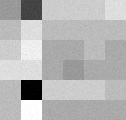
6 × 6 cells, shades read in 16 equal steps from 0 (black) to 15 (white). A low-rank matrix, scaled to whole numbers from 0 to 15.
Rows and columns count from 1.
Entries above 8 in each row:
5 6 6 6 5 6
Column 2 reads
4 13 14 13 0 15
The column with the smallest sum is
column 2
